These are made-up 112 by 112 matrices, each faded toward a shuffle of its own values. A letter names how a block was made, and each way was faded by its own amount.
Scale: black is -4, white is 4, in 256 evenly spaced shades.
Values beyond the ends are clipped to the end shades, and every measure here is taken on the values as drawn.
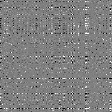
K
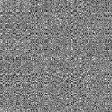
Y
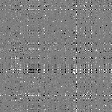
K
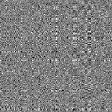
Y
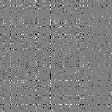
K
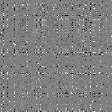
K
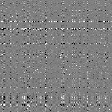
K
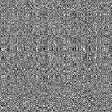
Y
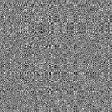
Y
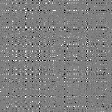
K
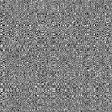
Y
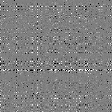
K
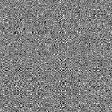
Y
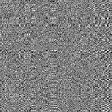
Y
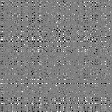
K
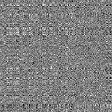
Y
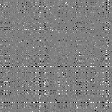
K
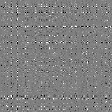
K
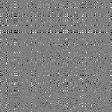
K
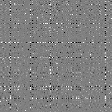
K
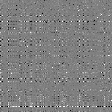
K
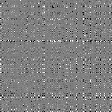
K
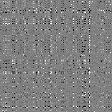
K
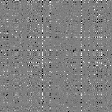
K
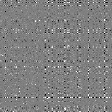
K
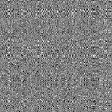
Y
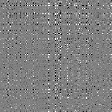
K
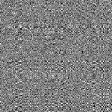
Y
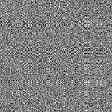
Y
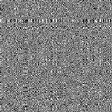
Y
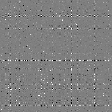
K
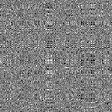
Y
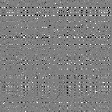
K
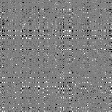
K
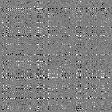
K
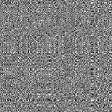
Y
